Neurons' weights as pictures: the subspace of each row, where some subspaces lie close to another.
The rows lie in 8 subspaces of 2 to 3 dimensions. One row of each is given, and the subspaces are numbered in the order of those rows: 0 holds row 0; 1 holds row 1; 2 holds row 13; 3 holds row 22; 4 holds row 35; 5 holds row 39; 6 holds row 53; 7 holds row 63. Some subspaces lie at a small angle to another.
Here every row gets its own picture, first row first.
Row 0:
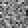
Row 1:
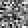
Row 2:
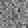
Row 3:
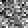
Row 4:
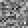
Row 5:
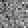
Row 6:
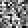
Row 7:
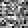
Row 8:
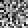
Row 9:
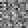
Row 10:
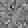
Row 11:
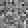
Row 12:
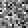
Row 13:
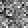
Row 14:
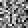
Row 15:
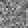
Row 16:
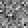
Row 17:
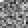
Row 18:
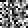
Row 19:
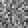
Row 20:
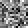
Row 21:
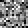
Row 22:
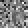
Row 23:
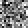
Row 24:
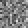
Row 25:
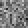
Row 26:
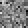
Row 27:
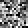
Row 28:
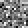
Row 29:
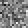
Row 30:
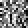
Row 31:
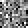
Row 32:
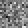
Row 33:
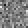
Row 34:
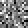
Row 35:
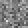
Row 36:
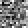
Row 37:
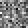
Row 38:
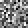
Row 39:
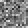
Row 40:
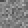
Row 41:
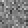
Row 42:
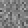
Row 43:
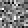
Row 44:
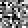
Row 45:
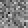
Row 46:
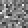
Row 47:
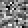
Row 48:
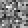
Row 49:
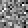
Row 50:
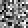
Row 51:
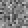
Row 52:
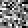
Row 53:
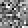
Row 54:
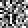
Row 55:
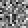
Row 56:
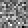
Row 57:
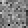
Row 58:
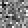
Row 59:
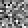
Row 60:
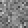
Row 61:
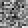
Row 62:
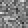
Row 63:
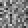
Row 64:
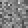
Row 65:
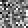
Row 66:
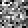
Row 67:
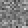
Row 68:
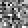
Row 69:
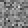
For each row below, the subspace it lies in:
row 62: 4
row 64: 6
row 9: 4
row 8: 3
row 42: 3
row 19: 3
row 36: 5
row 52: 1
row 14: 7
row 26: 5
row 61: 5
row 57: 5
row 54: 7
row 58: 0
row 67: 1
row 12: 1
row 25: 7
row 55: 7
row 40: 4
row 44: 6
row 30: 7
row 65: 0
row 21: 5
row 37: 4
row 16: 2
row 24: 7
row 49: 1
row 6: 6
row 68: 6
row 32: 2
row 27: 6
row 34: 3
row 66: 5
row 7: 0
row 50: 1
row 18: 4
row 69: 5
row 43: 1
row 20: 4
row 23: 5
